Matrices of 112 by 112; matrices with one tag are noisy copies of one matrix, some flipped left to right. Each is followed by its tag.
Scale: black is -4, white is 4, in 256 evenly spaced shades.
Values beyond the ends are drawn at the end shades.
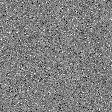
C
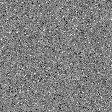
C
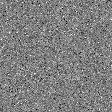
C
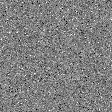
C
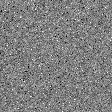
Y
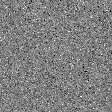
Y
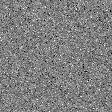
Y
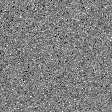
Y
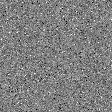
C
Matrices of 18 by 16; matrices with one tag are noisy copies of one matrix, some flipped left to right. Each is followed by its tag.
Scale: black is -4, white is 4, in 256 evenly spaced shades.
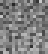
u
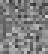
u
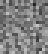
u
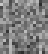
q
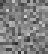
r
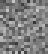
r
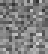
u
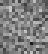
r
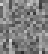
q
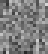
q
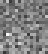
u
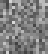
q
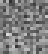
u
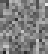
q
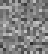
r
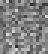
u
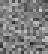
r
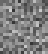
r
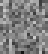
q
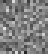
r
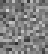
r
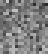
u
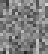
q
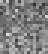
u
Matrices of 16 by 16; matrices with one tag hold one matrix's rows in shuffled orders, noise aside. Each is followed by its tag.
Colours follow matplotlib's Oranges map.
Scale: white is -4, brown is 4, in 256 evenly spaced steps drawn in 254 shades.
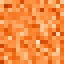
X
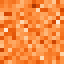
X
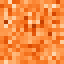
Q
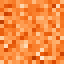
X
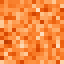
X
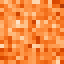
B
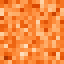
X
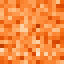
B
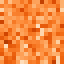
X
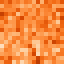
B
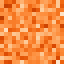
X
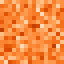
X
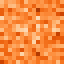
B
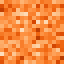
B
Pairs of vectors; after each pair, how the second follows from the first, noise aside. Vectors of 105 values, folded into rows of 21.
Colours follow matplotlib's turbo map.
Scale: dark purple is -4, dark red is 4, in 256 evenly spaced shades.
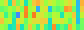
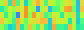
copied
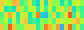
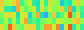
copied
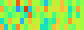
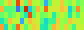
copied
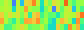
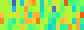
copied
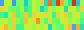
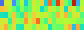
copied
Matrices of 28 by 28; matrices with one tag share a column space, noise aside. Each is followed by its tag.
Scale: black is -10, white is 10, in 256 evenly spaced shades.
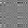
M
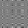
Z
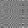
Z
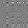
M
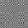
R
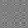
R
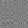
R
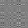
R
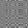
Z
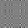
Z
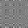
Z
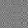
R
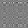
M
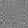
R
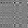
M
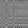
Z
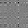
M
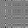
Z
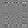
M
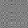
R
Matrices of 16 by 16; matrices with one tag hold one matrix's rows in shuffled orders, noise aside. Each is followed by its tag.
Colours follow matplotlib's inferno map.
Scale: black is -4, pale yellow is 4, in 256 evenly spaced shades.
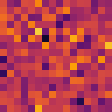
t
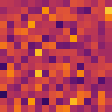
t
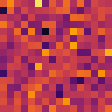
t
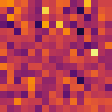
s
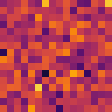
t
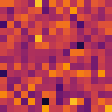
t
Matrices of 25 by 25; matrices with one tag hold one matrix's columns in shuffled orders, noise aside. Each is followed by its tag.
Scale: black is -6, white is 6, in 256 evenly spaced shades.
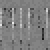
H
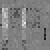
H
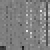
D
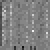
D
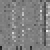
D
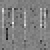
H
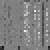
D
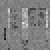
H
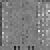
D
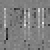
H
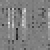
H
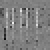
H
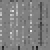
D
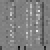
D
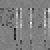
H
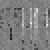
H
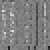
D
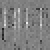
H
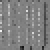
D
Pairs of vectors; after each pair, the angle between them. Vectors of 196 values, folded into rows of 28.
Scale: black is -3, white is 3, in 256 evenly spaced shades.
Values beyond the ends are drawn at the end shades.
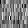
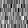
orthogonal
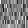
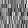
orthogonal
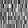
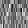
partly aligned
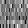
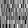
nearly parallel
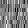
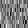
partly aligned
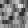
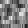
nearly opposite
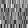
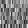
nearly parallel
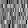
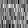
partly aligned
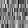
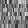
nearly opposite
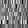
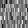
orthogonal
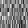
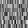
partly aligned
